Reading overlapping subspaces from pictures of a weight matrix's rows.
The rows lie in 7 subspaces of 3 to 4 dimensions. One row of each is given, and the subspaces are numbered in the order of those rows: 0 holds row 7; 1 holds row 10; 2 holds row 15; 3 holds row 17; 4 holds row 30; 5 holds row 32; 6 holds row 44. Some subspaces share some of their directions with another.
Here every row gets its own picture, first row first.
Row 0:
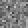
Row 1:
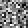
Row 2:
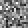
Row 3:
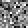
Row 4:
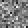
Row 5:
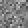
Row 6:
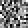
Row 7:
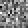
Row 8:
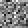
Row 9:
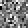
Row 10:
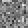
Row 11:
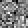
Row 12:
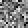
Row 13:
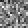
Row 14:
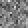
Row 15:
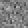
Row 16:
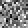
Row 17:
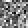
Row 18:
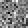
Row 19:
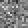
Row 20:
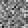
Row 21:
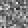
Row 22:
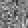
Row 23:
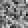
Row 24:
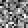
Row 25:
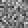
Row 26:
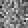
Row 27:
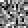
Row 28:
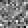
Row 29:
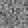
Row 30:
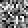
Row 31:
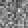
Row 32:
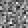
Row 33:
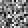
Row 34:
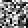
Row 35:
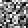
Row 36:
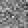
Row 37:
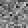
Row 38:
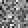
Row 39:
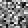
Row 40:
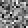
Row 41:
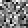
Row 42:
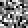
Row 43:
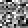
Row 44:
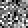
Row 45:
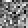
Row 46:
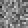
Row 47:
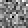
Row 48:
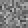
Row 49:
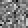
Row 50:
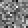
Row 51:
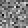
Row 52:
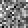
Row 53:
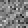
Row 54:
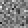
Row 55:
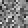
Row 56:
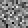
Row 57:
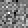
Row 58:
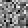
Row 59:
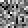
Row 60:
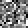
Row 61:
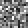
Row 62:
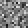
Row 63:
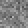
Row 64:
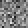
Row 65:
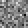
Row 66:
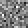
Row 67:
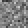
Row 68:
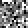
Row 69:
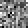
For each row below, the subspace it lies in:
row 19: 4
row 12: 6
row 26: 5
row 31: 6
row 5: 3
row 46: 5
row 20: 0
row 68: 1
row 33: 0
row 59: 4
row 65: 6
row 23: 5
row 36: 5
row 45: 3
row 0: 0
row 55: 0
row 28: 4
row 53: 4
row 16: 3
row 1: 5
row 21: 5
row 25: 6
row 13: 4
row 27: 4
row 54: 0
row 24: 6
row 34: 3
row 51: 1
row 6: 5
